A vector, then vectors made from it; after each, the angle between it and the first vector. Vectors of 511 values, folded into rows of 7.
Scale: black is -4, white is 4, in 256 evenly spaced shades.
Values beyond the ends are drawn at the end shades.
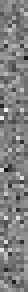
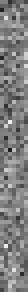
partly opposed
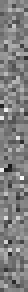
nearly parallel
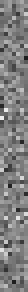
nearly parallel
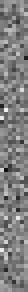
nearly parallel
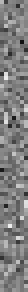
orthogonal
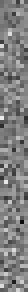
partly aligned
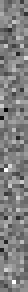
nearly opposite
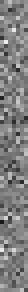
partly aligned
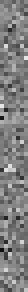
nearly opposite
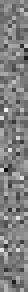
nearly parallel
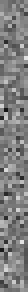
nearly opposite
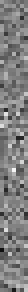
partly opposed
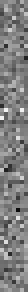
nearly parallel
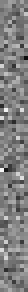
nearly parallel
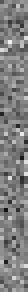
orthogonal
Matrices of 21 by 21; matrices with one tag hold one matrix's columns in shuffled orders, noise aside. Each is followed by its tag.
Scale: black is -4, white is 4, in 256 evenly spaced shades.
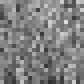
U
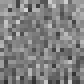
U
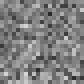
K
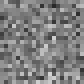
K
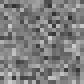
K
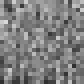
U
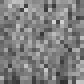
U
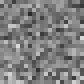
K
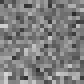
K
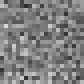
K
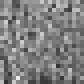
U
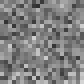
K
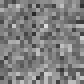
K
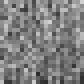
U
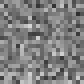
K
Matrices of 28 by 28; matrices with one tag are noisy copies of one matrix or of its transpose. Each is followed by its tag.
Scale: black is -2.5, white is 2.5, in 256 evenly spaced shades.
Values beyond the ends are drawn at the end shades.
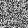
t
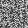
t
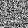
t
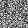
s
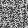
t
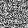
t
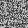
t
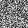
s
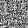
t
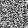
t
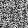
t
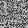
t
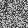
s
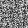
t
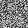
s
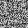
t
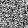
t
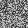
s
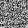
t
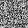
t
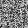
t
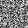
t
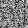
t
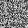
t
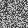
s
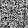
t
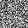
s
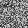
s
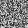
t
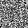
t
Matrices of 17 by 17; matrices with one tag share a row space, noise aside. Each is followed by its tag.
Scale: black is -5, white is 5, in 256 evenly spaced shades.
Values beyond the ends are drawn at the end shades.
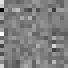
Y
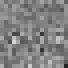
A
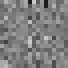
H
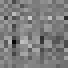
A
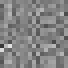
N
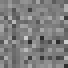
A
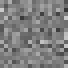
A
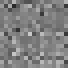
A
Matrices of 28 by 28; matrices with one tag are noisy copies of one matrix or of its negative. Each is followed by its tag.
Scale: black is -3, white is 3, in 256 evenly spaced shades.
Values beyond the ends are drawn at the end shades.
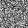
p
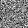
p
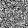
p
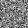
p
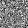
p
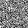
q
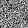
q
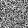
p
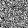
p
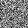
p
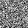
q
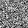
q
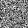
p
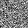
q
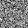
p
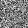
p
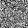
p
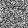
p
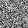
q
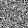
p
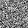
q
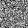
p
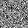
q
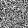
p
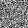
p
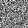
p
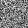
p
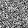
q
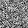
q
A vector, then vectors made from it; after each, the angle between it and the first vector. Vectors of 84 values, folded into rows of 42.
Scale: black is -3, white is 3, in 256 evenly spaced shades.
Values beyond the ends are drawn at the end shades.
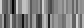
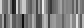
nearly parallel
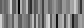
orthogonal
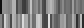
nearly opposite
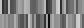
partly aligned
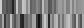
nearly parallel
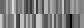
partly opposed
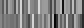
orthogonal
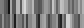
partly aligned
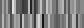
partly opposed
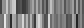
nearly opposite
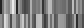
nearly opposite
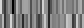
nearly parallel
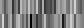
partly aligned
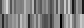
orthogonal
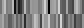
orthogonal
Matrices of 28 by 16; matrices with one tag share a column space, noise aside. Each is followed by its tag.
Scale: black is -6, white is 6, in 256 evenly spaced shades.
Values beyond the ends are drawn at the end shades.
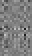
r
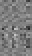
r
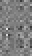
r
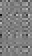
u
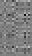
u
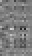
r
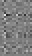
u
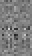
r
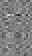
u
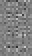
u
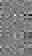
u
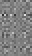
u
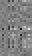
r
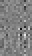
r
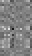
r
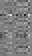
u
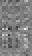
r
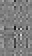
r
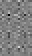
u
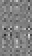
r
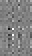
r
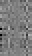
r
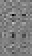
u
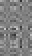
r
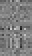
r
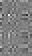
u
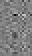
u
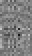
r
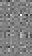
u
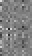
r
